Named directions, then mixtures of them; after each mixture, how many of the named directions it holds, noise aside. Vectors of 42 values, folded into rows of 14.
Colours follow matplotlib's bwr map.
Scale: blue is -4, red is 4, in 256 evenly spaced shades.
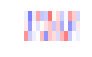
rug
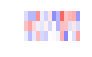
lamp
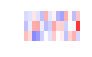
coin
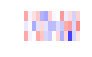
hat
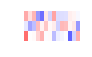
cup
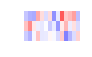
one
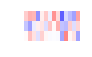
one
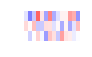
three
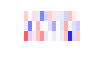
three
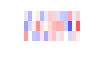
three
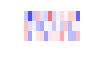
two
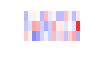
one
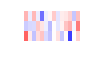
three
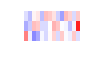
two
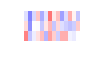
one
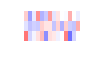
two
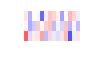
two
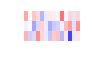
one
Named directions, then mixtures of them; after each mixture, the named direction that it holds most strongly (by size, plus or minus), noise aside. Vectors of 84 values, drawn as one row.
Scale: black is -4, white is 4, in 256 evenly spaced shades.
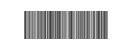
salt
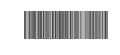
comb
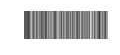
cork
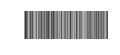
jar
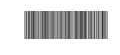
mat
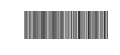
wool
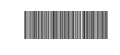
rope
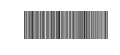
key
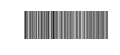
jar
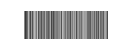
jar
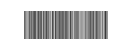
comb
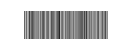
key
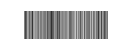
salt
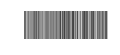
rope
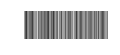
jar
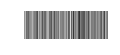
comb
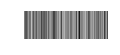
wool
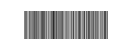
wool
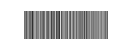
key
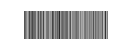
comb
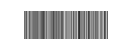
wool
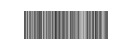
mat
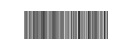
wool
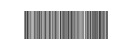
key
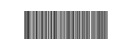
cork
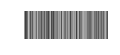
jar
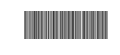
rope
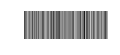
key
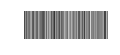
key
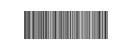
cork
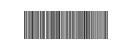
key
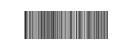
jar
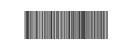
comb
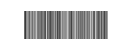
salt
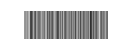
cork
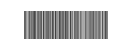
comb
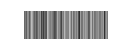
wool
